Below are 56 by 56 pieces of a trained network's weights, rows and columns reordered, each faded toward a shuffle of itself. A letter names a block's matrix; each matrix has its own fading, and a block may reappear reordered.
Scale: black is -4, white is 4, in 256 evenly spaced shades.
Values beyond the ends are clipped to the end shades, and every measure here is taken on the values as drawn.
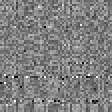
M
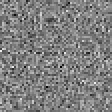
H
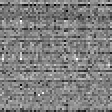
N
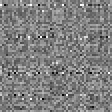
M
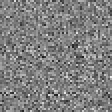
H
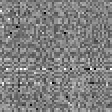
M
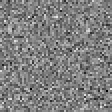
H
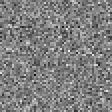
H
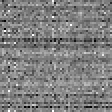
N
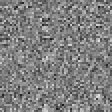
H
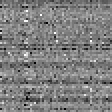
N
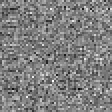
H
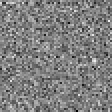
H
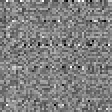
M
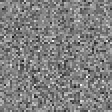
H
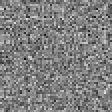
H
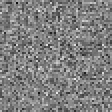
H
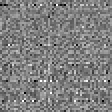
M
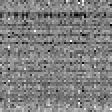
N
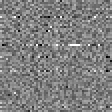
M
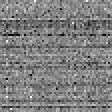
N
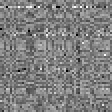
M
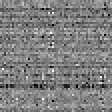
N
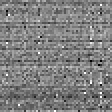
N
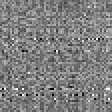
M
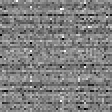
N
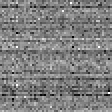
N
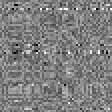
M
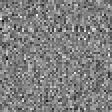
H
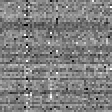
N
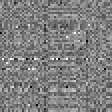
M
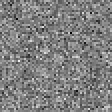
H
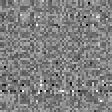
M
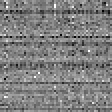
N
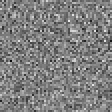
H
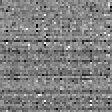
N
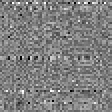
M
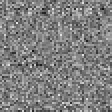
H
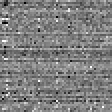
N
